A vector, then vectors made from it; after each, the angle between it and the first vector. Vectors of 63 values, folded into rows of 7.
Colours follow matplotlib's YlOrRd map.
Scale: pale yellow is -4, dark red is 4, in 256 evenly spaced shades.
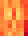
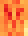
nearly opposite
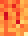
partly opposed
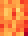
nearly parallel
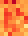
partly opposed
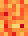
orthogonal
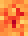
partly opposed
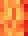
nearly parallel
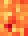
partly aligned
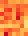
partly opposed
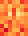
partly aligned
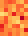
orthogonal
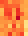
nearly opposite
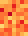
orthogonal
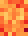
partly aligned
